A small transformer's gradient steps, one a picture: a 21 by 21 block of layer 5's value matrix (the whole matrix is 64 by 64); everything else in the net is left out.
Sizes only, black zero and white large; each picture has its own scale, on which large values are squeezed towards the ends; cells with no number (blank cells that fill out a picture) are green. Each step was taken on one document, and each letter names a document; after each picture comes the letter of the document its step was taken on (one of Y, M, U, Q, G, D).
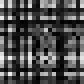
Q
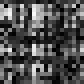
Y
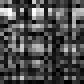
Y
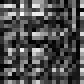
Y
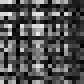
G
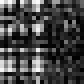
G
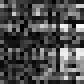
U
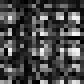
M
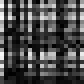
Q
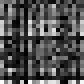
Q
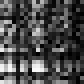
G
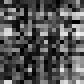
U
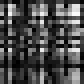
M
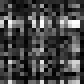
M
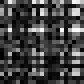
M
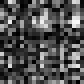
M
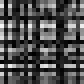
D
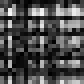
M
